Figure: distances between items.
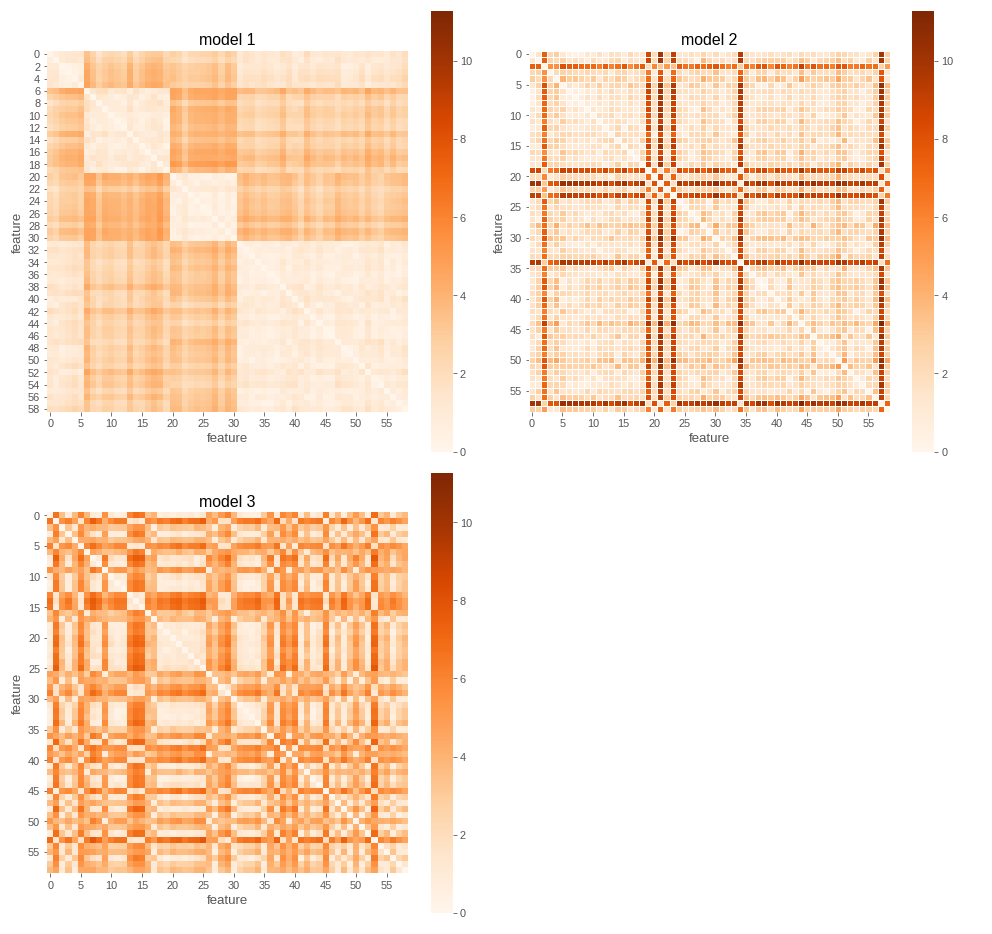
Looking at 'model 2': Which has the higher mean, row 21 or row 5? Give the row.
21
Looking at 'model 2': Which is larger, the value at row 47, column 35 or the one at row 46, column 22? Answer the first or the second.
the second
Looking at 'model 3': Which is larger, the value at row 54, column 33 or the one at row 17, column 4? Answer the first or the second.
the first
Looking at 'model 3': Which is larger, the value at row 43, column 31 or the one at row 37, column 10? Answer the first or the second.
the second
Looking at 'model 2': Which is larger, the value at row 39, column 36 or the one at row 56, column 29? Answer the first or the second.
the second
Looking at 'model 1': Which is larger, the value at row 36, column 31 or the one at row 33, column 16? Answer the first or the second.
the second
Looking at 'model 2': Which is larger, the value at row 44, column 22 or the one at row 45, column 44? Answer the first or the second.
the first
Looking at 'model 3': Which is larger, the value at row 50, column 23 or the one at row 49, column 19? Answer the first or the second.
the first
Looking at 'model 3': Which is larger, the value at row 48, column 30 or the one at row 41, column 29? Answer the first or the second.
the second
